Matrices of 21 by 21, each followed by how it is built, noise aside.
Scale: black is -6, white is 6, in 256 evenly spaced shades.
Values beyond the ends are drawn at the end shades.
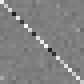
diagonal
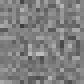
low rank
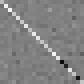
diagonal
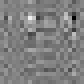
low rank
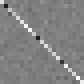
diagonal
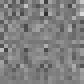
low rank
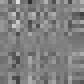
low rank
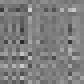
low rank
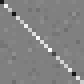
diagonal
